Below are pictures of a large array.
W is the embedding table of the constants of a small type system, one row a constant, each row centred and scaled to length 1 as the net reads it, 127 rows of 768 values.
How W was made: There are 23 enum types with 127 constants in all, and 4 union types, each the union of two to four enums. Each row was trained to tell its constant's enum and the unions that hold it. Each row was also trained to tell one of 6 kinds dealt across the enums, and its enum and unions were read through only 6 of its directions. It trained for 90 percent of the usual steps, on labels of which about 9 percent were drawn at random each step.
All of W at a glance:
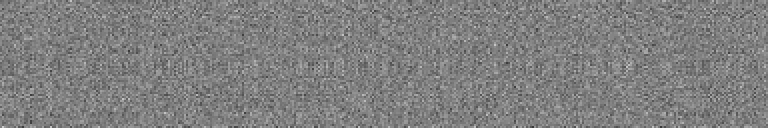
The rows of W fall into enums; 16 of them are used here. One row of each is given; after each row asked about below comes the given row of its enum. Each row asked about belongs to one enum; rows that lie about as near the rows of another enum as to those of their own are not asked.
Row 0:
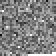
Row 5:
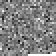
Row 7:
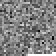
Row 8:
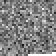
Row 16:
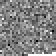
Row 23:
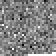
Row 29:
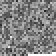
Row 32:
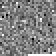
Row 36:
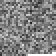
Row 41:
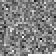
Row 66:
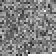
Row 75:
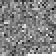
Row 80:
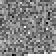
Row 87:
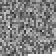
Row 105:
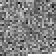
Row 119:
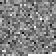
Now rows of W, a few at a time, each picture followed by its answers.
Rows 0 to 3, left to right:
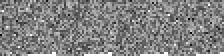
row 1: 66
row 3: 119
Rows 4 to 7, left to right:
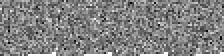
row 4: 105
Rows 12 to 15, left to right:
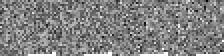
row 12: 36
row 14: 8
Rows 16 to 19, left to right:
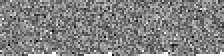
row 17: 16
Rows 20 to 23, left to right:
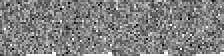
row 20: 7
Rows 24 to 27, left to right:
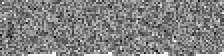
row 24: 0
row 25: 16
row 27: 105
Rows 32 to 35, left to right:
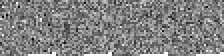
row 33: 0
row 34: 75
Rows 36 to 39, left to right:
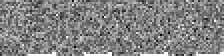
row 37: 29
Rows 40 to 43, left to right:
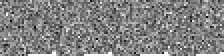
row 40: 75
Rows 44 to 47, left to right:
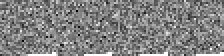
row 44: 87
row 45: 80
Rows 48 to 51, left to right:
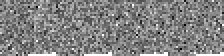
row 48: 8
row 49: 16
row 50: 66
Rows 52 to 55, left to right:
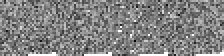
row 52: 119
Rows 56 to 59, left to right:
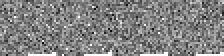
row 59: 7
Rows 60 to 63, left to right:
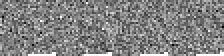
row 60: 5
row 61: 80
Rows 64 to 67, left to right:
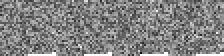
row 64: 87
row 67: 66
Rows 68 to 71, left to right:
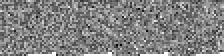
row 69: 87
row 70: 16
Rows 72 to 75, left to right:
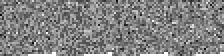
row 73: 23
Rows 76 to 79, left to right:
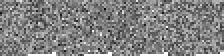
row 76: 36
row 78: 8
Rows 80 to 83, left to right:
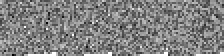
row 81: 29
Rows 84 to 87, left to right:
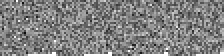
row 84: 0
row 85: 7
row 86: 87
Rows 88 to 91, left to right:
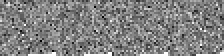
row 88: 8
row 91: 105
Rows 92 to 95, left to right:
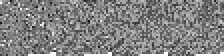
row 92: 80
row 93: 29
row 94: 36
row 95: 36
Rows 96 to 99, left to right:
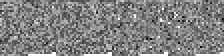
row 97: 23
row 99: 105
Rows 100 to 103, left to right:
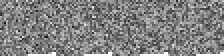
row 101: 36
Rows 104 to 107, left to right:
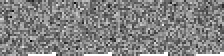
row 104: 29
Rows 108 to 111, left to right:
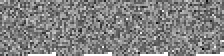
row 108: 80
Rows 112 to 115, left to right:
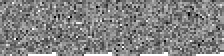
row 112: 119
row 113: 8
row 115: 23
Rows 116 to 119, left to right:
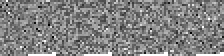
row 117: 87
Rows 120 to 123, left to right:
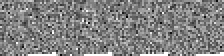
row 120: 41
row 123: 41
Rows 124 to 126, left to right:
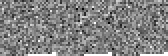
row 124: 75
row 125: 29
